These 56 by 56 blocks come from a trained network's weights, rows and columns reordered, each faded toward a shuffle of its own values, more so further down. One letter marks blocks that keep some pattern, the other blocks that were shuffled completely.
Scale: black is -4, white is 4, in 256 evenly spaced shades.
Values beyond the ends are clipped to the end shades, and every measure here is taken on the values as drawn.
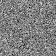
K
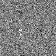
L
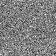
K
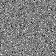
K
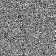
L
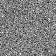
K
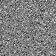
K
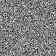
K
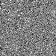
K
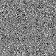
L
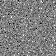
K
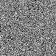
K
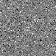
L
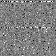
L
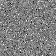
K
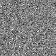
L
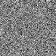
L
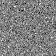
K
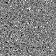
L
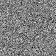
L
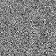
L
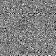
L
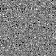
L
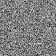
L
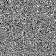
K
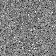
K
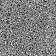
K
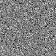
L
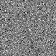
L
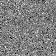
K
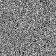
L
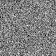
K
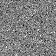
K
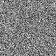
L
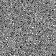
K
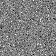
K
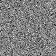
K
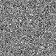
L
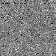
L
